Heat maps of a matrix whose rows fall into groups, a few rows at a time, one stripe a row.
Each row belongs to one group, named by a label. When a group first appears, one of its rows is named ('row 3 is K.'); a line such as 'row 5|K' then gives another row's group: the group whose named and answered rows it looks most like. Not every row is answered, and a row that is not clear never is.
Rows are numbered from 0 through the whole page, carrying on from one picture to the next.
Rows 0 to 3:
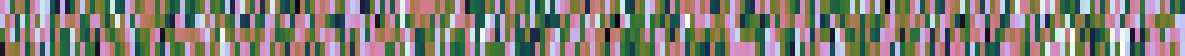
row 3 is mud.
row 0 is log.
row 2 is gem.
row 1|gem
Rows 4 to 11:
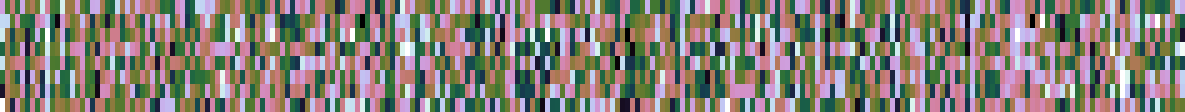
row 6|log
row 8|log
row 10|mud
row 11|log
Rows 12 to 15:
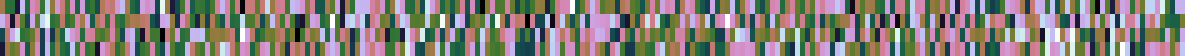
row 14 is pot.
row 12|mud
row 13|log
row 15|mud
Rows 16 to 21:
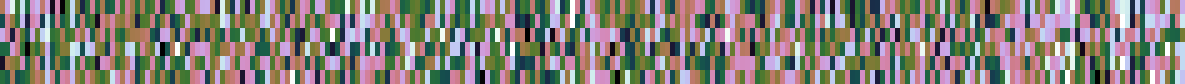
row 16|gem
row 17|mud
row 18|log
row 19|pot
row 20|mud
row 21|pot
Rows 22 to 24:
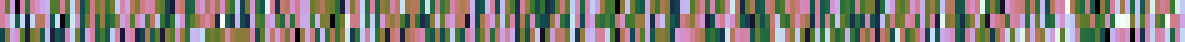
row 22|gem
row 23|gem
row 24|pot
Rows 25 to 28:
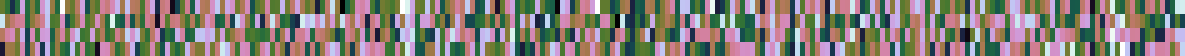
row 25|mud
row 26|log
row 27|gem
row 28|mud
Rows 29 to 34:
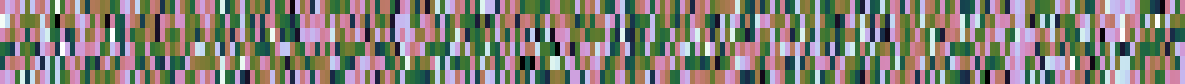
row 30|log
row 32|pot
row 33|mud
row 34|gem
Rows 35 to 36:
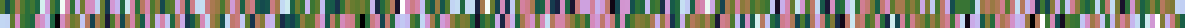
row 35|pot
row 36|log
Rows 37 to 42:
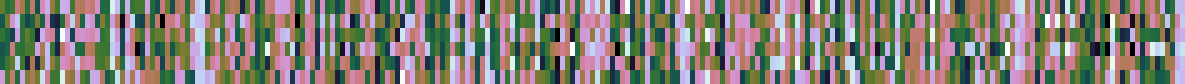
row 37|pot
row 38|pot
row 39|pot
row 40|pot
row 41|pot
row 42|gem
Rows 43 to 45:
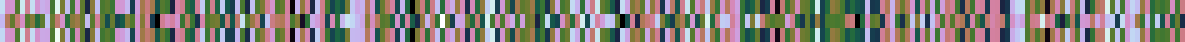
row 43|gem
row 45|gem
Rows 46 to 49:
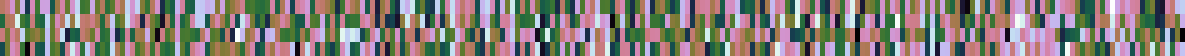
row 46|gem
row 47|pot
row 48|log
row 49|pot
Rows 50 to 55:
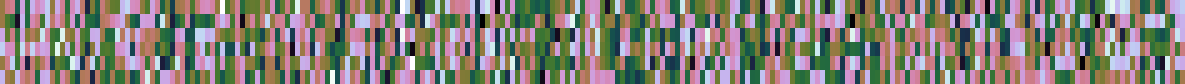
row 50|gem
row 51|mud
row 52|gem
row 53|gem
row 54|gem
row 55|log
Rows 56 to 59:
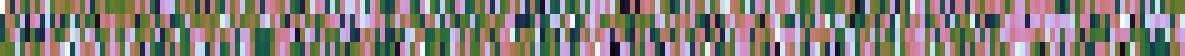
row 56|log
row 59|pot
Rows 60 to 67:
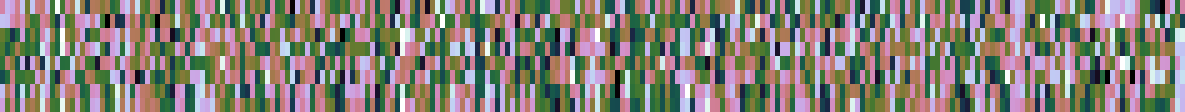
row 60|gem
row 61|log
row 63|pot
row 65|pot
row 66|gem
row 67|gem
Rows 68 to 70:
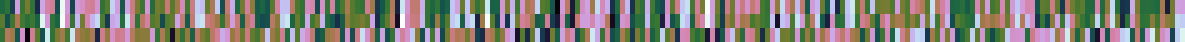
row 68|pot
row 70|mud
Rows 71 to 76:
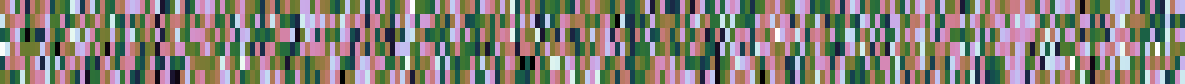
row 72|log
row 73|pot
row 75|mud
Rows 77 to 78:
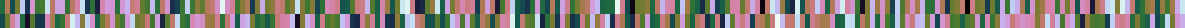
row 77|mud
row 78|pot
